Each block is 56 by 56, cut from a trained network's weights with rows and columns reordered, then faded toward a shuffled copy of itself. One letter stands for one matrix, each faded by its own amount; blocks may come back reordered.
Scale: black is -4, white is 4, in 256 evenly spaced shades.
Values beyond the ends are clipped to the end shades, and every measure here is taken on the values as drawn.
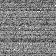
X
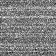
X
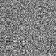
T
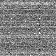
X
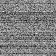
X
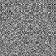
T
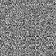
T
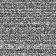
X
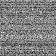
X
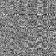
T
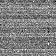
X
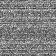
X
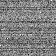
X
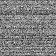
X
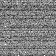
X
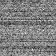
X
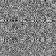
T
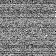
X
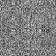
T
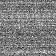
X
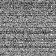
X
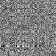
T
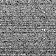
X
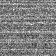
X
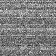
X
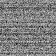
X
